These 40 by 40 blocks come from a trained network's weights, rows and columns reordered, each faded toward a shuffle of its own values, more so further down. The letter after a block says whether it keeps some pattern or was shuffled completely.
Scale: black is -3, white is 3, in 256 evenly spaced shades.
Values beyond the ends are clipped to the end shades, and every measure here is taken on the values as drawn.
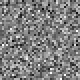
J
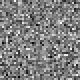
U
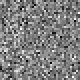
U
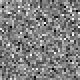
U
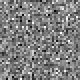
J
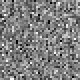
J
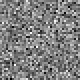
U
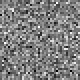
J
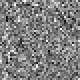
J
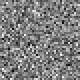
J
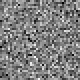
J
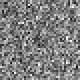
U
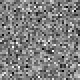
U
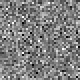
J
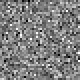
U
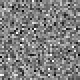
J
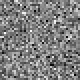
U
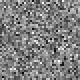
U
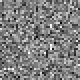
J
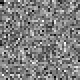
U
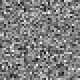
U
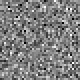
J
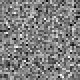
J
